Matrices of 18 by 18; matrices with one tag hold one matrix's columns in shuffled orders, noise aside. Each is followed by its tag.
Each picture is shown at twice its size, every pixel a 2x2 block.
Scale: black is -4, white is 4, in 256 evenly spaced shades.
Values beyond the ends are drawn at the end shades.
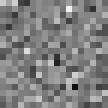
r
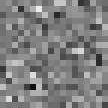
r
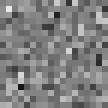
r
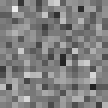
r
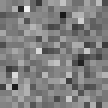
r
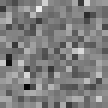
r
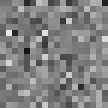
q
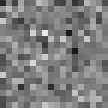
q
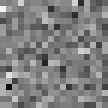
r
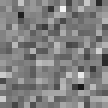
r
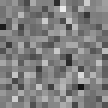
r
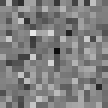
q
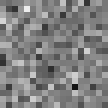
r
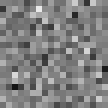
r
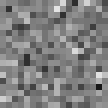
r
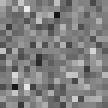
r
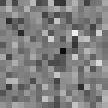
q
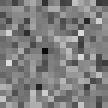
q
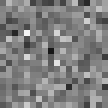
q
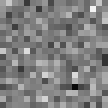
r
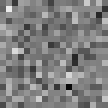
r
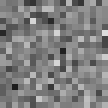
q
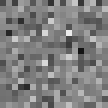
q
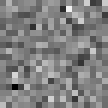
r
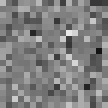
q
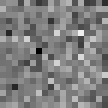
q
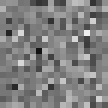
q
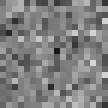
q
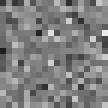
q
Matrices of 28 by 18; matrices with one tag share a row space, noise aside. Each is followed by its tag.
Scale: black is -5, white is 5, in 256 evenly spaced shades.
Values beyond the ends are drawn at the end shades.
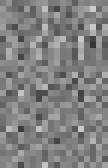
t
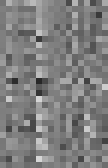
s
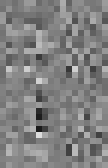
s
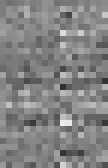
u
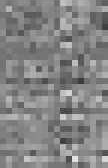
u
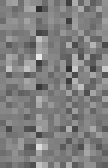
s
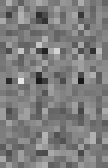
t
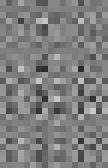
t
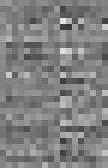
u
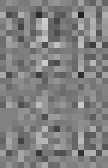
t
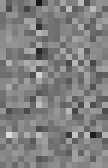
s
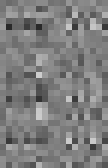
s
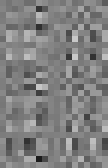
s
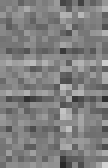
u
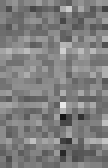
u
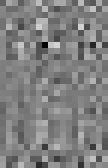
t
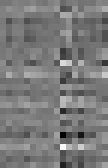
u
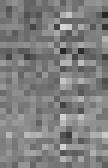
u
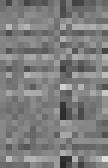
u
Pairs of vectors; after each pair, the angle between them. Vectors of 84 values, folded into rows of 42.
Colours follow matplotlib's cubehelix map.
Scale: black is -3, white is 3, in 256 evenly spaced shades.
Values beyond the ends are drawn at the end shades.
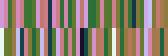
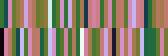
nearly opposite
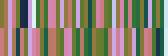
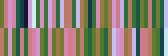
nearly parallel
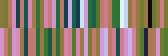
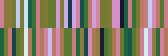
nearly opposite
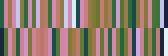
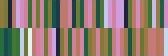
orthogonal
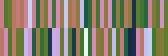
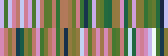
orthogonal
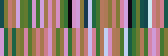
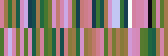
partly opposed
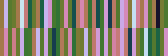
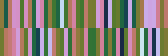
partly opposed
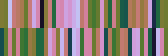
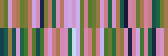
nearly parallel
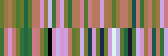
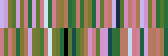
partly opposed
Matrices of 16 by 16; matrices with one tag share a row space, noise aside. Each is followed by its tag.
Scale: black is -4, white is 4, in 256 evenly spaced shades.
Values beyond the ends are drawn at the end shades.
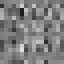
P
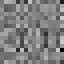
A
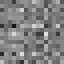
P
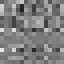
P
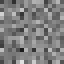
P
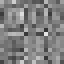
P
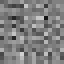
P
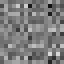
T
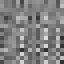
A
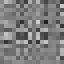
A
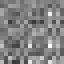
T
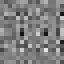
A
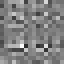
P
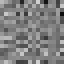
A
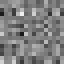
P
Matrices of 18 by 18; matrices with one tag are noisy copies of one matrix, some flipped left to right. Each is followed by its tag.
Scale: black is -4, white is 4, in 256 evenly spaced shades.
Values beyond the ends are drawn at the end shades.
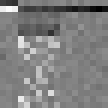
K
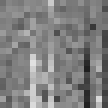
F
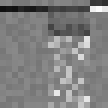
K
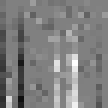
F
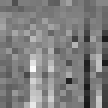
F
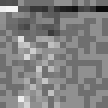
K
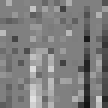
F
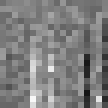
F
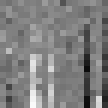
F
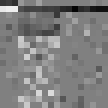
K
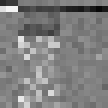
K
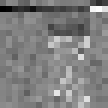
K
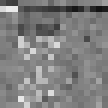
K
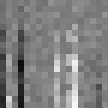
F
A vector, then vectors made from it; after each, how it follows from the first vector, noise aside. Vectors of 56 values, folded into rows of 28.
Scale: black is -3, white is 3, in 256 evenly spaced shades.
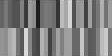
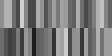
wrapped around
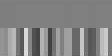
partly zeroed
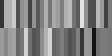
wrapped around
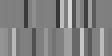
partly zeroed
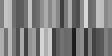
reversed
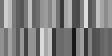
reversed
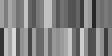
wrapped around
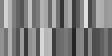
reversed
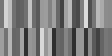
reversed
